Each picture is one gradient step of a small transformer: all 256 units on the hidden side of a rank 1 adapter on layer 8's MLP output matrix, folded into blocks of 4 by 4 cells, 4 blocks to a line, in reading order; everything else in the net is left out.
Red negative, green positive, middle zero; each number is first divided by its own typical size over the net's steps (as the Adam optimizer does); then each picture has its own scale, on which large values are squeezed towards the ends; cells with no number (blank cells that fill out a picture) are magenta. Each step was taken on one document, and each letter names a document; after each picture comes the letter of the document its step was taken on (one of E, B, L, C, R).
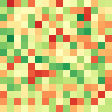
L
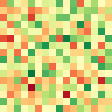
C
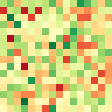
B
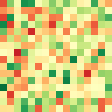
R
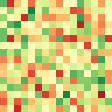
L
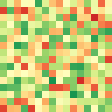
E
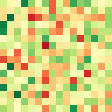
R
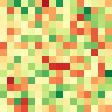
L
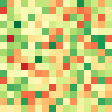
B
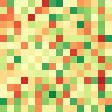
L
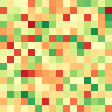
C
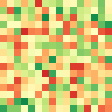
E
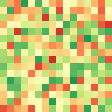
E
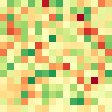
B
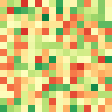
E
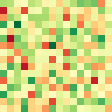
B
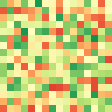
E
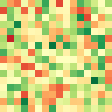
B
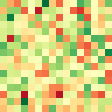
B
